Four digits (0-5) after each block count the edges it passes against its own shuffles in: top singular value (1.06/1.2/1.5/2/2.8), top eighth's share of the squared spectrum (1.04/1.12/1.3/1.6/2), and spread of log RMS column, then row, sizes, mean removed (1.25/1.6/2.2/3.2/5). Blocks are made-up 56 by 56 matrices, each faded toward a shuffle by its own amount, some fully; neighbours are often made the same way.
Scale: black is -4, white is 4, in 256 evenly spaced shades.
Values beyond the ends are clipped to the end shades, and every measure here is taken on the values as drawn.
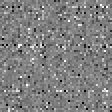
2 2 1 2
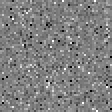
1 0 1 0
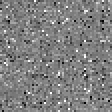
2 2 1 2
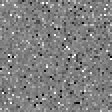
1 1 0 0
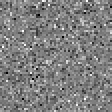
0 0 0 0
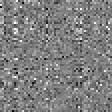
4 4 2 2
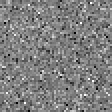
0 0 0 0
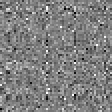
4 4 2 2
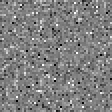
0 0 0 0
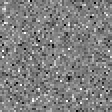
0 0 0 0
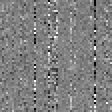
3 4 3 0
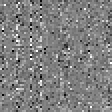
2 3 3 0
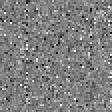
1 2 1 0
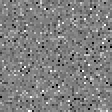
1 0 0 0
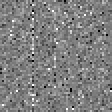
2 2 2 0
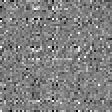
4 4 2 3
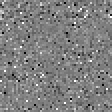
2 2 0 0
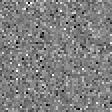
0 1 0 0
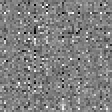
2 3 3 2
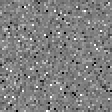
0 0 0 0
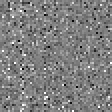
1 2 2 1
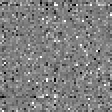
2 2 2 2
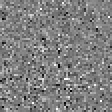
1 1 2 1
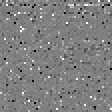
3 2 0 1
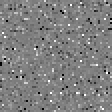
1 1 0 0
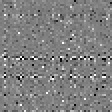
4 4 2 2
